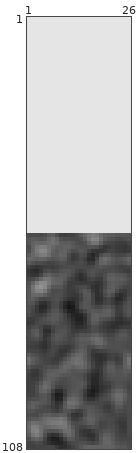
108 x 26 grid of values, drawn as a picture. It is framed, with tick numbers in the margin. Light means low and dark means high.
It is made of 2 by 1 panels. Panel 1,1: very low, flat. Panel 2,1: high, blotchy.
